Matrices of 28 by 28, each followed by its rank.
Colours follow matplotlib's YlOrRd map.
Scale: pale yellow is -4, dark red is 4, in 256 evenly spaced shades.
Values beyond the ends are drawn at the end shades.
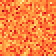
full rank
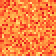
full rank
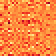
five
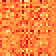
five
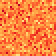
full rank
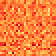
five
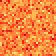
full rank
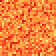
full rank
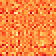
five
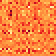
five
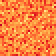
full rank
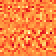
five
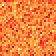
full rank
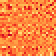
five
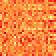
five
